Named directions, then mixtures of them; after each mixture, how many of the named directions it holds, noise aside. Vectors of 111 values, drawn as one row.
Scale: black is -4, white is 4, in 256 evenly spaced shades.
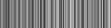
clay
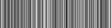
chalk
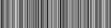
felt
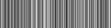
one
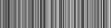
one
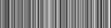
three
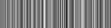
three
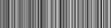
three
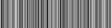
one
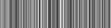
two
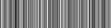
one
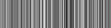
two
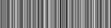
two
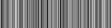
one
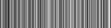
two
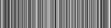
two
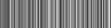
three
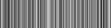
two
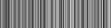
one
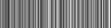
three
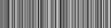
three
